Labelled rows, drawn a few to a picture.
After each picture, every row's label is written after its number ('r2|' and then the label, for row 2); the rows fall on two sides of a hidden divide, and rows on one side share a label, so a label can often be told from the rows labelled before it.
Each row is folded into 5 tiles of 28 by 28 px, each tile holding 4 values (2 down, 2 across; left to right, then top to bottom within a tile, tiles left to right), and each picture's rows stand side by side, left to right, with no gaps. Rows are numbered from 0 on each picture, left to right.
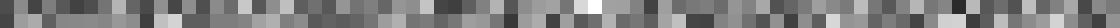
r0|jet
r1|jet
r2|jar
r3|jar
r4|jar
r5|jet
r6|jar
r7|jet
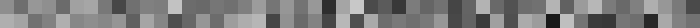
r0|jar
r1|jar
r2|jar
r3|jar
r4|jar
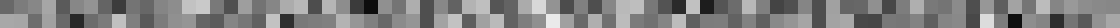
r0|jar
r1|jet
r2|jet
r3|jet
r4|jar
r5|jet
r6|jar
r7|jar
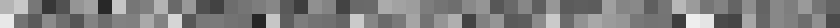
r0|jar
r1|jet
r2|jet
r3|jet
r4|jet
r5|jar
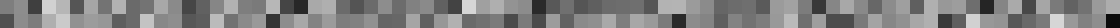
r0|jet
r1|jar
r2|jet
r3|jet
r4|jet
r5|jar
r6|jet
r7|jar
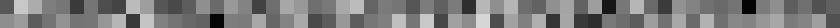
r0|jar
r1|jar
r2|jar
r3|jar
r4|jar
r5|jar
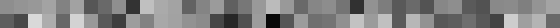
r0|jet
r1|jar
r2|jet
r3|jar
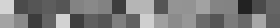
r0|jar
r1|jar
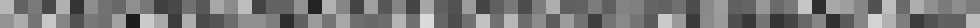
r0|jar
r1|jar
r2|jet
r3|jar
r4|jar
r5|jar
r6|jet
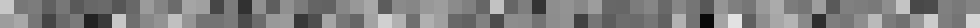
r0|jar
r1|jet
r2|jar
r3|jar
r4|jar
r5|jet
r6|jet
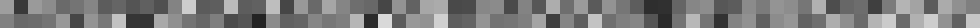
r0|jar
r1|jet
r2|jet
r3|jar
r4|jet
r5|jet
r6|jet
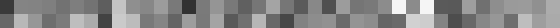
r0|jet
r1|jar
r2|jet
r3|jar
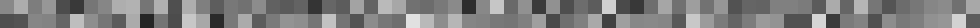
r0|jet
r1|jet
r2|jet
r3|jar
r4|jet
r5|jar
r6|jar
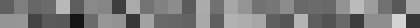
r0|jar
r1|jar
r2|jar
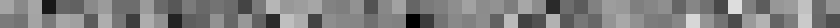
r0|jar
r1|jar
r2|jar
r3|jet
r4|jet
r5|jar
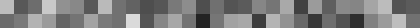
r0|jet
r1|jet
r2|jar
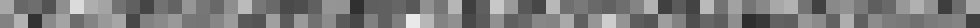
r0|jar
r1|jet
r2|jet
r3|jar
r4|jar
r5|jar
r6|jar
